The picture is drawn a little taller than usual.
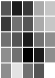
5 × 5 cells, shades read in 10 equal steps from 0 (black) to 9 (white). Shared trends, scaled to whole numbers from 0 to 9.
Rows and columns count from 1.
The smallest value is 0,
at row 4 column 3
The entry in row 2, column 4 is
6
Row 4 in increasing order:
0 1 4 5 5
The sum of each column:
19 20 10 20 33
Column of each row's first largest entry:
5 5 5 1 5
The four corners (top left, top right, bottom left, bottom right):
3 7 5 9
